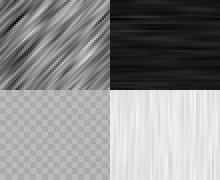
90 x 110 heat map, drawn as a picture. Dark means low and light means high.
It is made of 2 by 2 panels. Panel 1,1: middling, slanting up to the right, strong in contrast. Panel 1,2: very low, streaked across, faint in contrast. Panel 2,1: high, checkered, faint in contrast. Panel 2,2: very high, streaked downward, faint in contrast.
